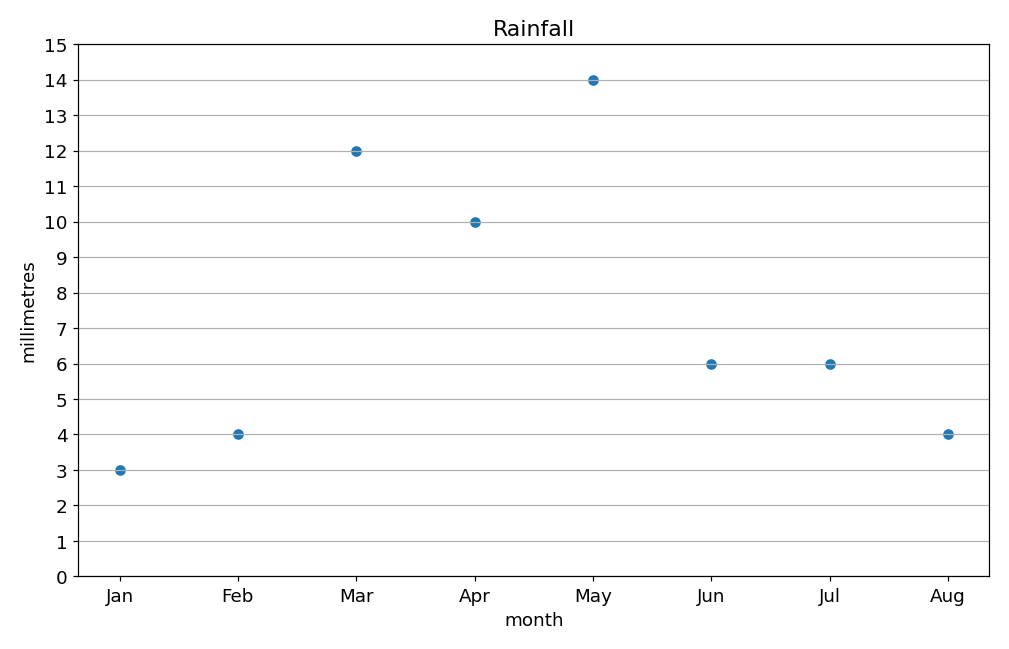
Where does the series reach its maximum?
May
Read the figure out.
Title: Rainfall
x-axis: month, ticks Jan Feb Mar Apr May Jun Jul Aug
y-axis: millimetres, ticks 0 1 2 3 4 5 6 7 8 9 10 11 12 13 14 15
Values:
3 4 12 10 14 6 6 4
